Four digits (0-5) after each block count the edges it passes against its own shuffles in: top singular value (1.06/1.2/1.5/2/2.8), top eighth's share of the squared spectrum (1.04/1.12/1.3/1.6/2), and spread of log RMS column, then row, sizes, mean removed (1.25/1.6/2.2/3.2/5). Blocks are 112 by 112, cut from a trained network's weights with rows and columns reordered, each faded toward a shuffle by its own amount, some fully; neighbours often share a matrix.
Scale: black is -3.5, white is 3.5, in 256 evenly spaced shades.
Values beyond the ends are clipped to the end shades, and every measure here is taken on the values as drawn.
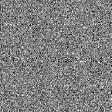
3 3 2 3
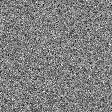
0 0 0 0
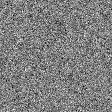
0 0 0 0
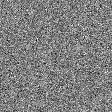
0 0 0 0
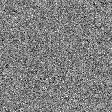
2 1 0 0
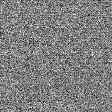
3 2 0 1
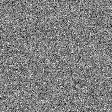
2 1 0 0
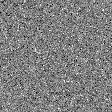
0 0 0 0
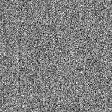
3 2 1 1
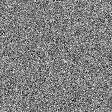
0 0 0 0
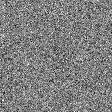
2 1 0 0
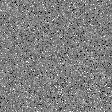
2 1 0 0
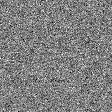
2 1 0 0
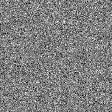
2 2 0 1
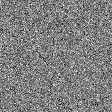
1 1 0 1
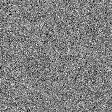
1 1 0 0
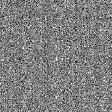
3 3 1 2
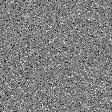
1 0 0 0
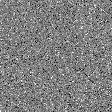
2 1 0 1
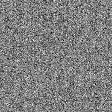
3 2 0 0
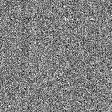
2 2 0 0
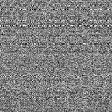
4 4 1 3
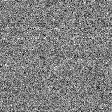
3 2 0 1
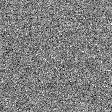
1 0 0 0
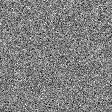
1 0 0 0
